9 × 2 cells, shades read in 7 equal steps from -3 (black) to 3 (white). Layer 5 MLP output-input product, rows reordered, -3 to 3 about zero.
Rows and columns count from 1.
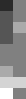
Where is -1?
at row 2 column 1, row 3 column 1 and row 4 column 1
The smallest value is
-2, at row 1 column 1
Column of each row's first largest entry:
2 2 2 2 1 1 1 1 1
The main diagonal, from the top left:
-2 0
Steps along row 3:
up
